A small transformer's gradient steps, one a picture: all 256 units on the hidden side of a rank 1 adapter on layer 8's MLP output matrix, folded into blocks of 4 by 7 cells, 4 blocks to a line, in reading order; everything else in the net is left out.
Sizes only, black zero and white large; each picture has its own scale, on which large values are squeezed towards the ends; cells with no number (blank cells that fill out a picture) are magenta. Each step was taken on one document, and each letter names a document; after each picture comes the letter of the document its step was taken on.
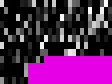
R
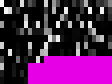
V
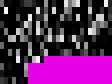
R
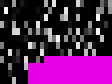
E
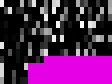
V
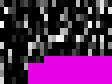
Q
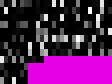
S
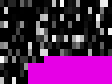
S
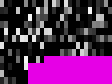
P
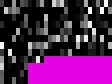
Q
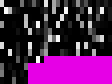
V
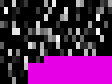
E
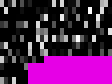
S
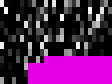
R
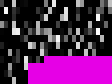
E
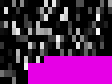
E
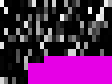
R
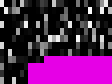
Q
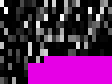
R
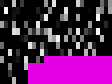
E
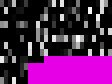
S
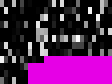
S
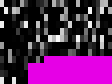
Q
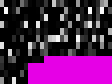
Q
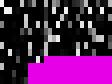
V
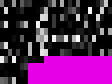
S
